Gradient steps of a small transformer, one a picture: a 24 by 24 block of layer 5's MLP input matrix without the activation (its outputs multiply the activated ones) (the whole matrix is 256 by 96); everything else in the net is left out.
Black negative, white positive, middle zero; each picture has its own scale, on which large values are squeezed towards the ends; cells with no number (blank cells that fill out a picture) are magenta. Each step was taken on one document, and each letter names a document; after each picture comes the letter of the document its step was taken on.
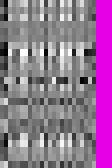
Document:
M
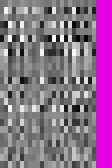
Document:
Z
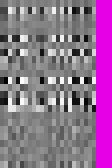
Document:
Z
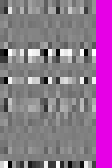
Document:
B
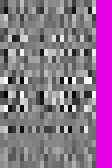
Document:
Z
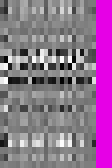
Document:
M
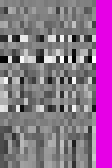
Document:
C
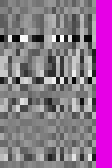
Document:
C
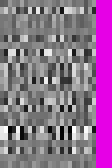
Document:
Z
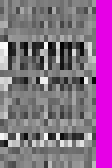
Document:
M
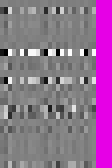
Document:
B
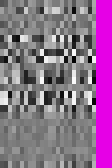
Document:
C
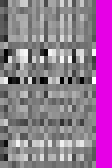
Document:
M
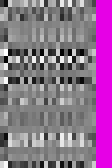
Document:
M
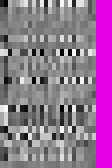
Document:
M
